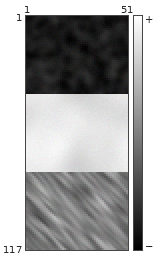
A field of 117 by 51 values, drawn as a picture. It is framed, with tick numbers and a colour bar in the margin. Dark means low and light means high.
It is made of 3 by 1 panels. Panel 1,1: very low, blotchy, faint in contrast. Panel 2,1: very high, smooth, faint in contrast. Panel 3,1: middling, slanting down to the right.
